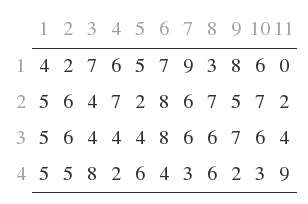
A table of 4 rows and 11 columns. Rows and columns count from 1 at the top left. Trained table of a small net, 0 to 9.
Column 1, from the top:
4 5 5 5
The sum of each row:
57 59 60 53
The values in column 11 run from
0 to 9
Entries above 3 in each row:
8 9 11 7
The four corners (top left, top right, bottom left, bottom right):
4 0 5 9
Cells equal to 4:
7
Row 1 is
4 2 7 6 5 7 9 3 8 6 0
